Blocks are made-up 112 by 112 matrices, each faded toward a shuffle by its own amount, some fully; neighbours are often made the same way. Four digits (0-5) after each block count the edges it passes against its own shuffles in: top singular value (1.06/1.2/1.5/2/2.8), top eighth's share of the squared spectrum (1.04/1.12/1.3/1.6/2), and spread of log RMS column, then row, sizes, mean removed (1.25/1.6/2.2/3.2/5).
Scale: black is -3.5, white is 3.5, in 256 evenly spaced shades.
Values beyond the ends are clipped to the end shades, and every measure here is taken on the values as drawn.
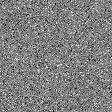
0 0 0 0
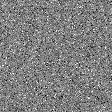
0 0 0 0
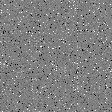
2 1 0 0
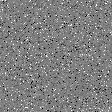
0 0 0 0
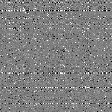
5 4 2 3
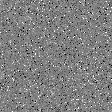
1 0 0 0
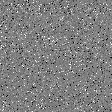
2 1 0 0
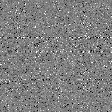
4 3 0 2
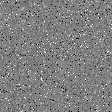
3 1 0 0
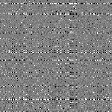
5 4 2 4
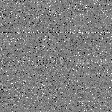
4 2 0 2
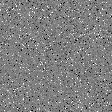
2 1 0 0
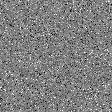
1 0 0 0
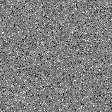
1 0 0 0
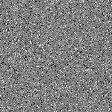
2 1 0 0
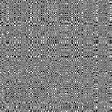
5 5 4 4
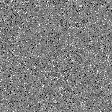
3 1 0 0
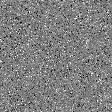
1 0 0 0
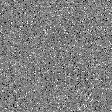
3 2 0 0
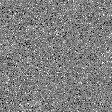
3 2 0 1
